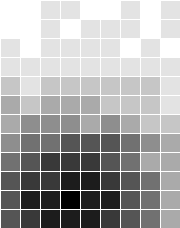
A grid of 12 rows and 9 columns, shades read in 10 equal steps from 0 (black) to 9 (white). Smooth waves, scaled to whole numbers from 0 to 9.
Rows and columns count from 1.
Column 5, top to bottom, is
9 8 8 8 7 6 6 3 2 1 1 1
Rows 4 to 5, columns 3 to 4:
8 8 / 7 7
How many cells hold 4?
8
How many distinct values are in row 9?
4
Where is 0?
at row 11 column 4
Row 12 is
3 2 1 1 1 2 3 4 6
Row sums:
77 76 75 72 65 60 52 37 32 24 20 23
